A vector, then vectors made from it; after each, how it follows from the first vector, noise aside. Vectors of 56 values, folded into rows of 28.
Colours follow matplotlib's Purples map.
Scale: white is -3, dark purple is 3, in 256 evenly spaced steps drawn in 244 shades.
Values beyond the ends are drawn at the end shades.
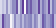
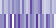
wrapped around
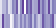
copied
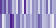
negated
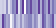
copied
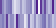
wrapped around
